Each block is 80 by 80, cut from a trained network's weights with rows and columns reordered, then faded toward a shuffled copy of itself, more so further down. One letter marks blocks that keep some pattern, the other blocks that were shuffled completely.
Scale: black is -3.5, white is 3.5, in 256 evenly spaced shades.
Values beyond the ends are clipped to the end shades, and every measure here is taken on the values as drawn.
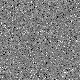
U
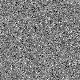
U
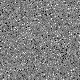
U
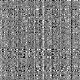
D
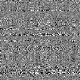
D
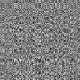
D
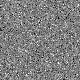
U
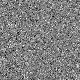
U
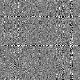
D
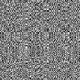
D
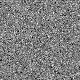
U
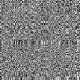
D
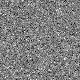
U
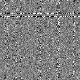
D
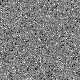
U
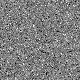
U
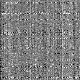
D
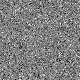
U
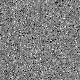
U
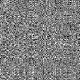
D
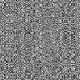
D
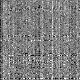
D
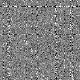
D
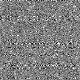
D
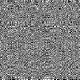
D
